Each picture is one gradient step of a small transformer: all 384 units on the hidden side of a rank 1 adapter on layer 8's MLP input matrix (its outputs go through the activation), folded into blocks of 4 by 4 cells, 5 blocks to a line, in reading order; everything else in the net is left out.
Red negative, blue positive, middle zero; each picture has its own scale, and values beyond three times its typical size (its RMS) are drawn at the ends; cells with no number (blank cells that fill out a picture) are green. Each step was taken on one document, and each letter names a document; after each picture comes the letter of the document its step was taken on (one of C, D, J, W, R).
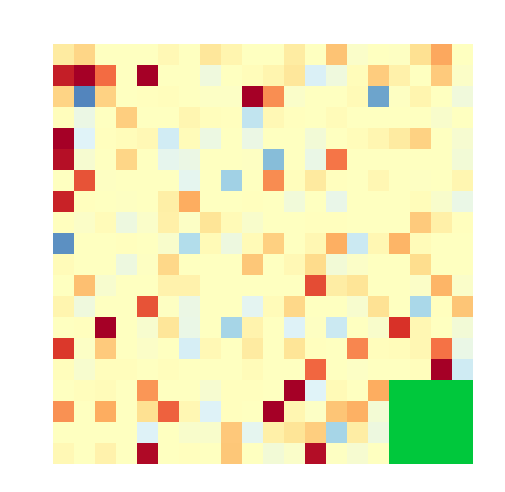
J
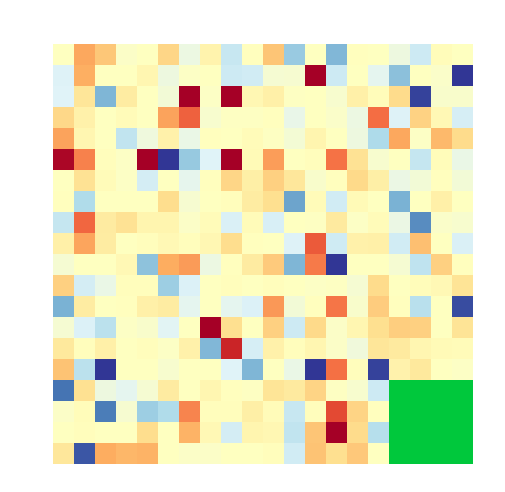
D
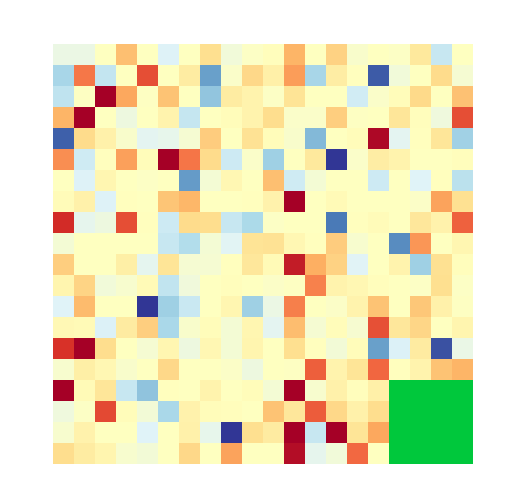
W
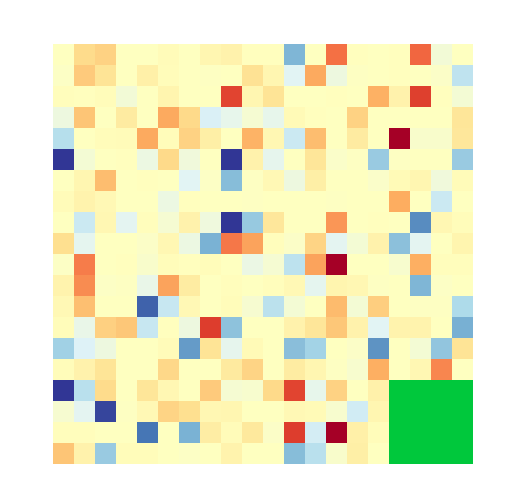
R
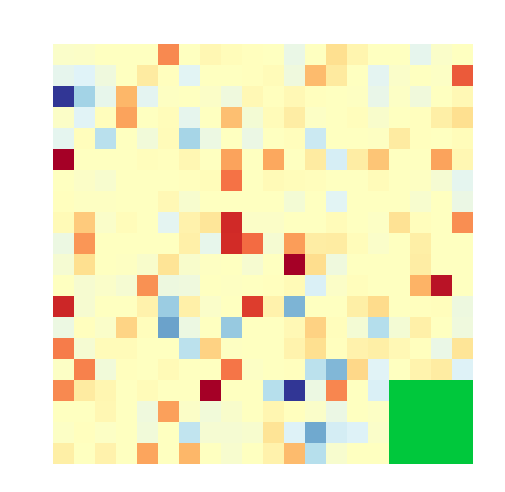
W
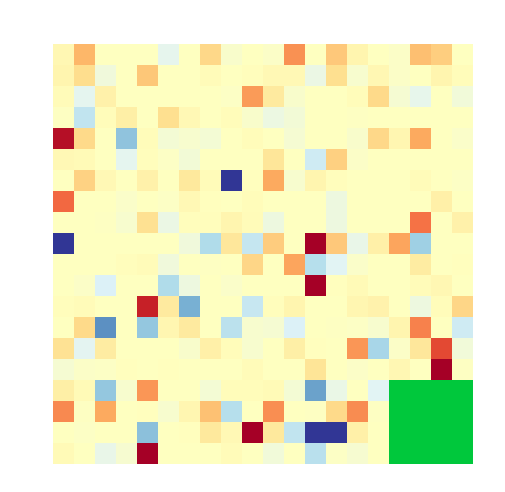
J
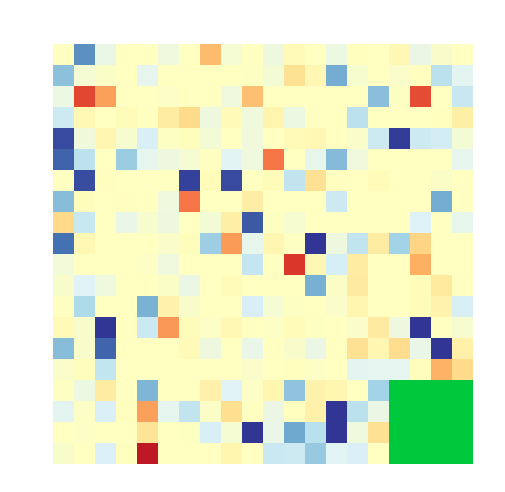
R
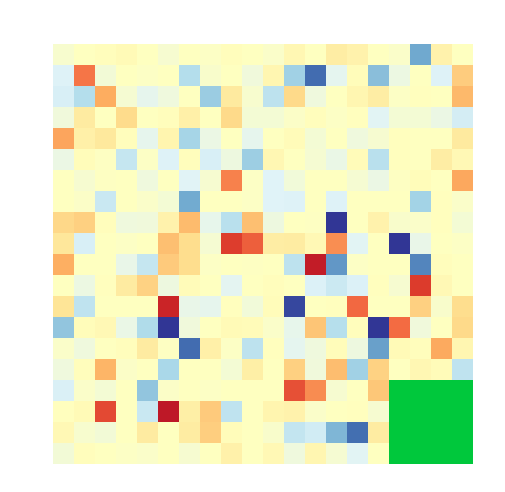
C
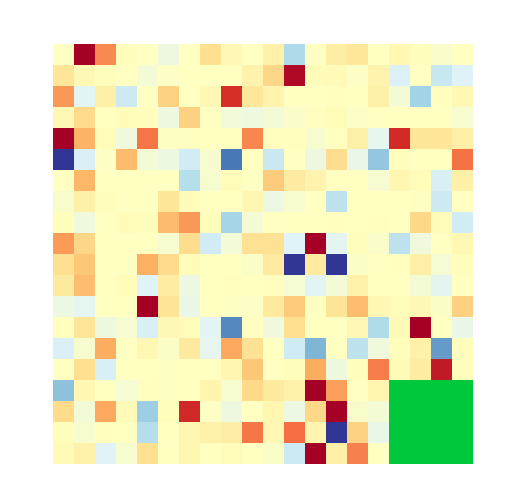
R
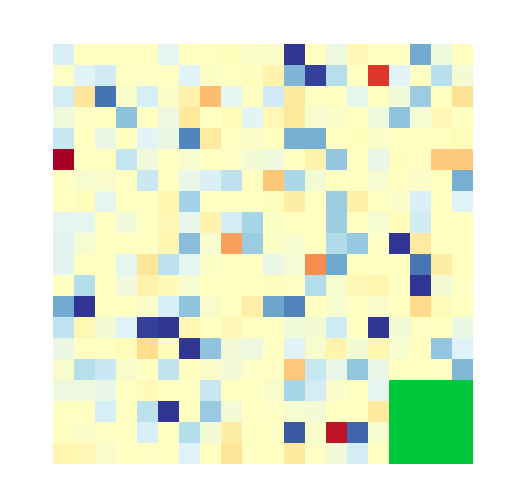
C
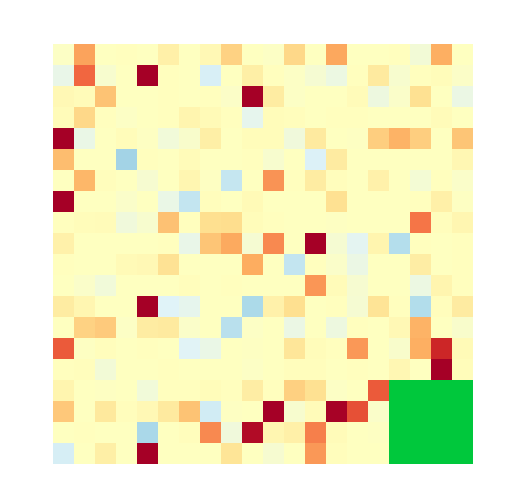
J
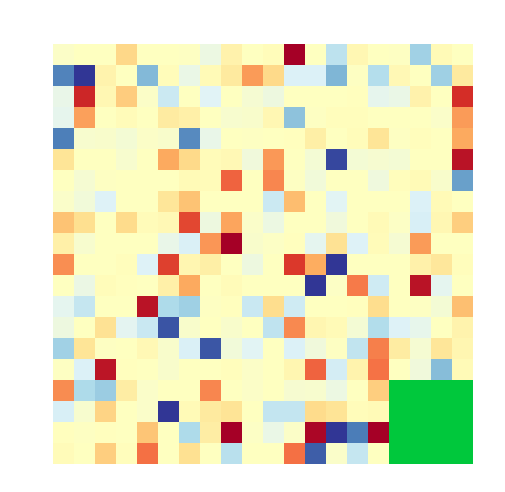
W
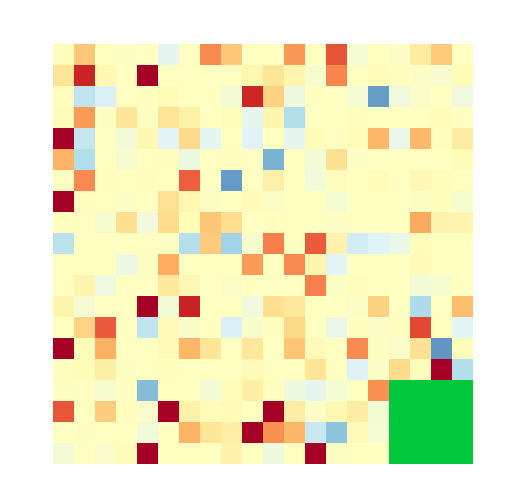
J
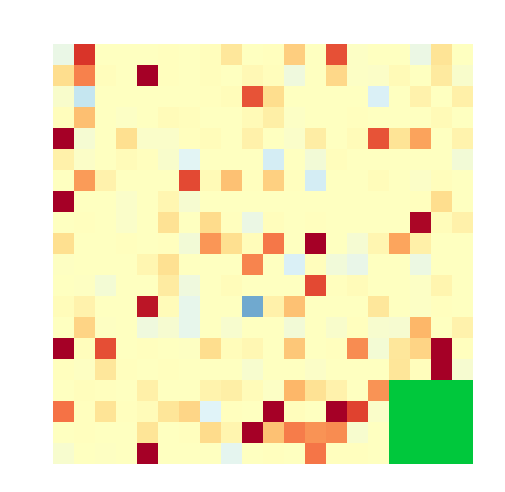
J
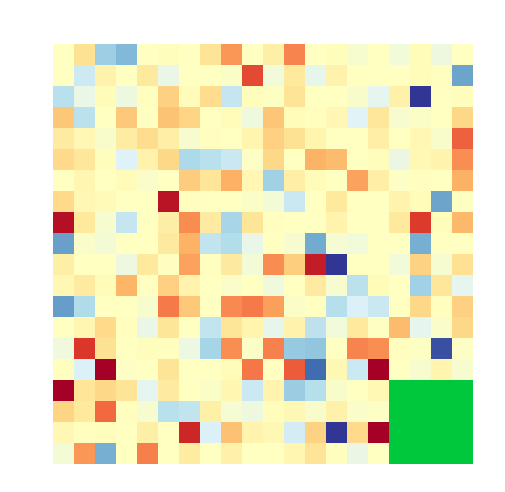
D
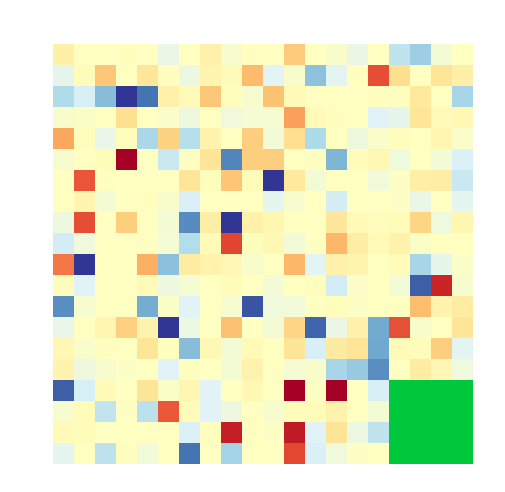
C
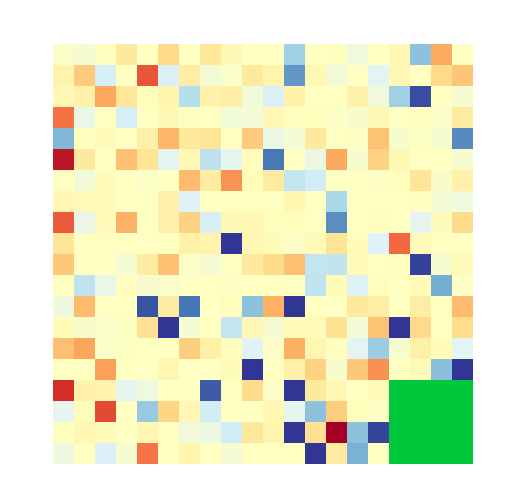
W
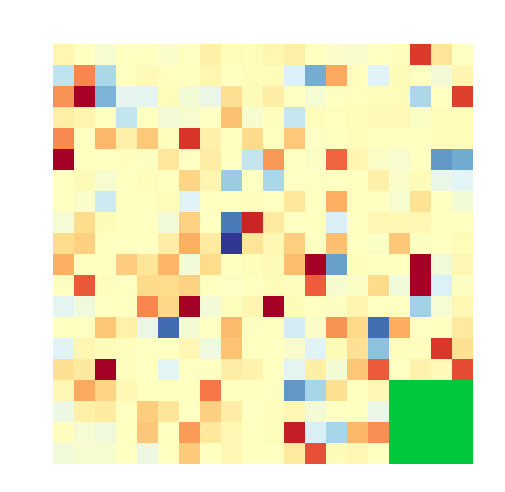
C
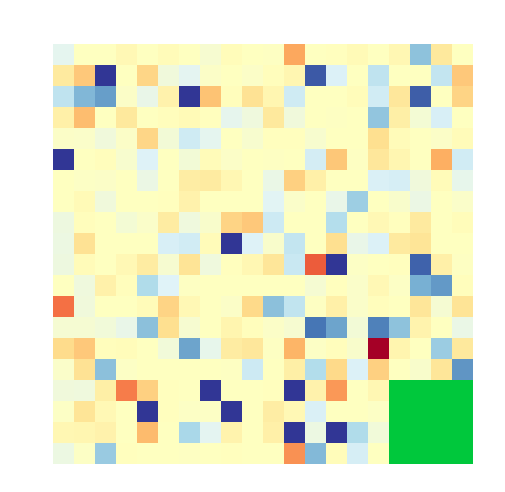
C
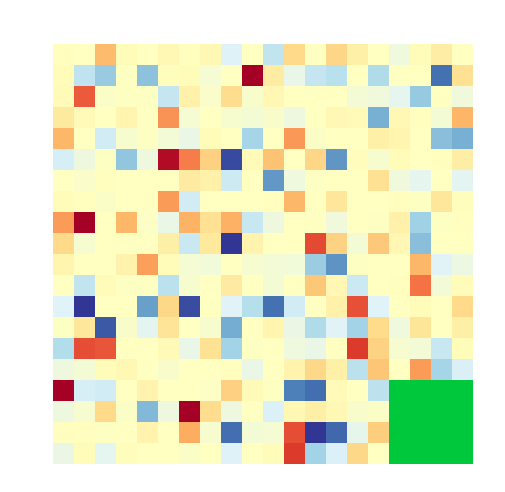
W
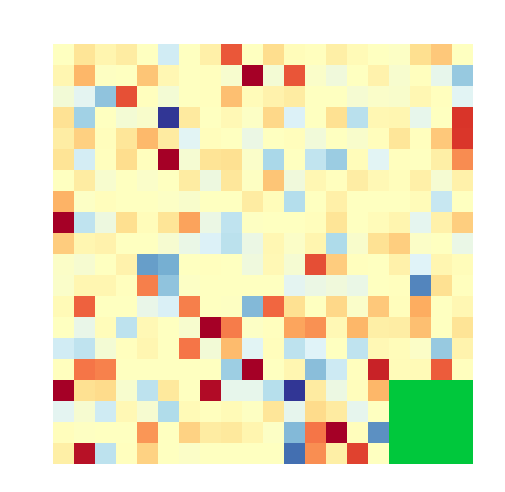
D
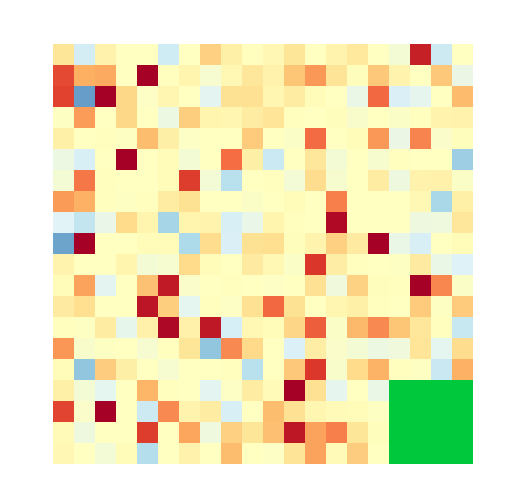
W
